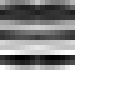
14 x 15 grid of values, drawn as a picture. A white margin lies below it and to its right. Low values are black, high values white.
Mirror symmetry: left to right. Grain: streaks across. Stripes: horizontal, repeating 3 times.
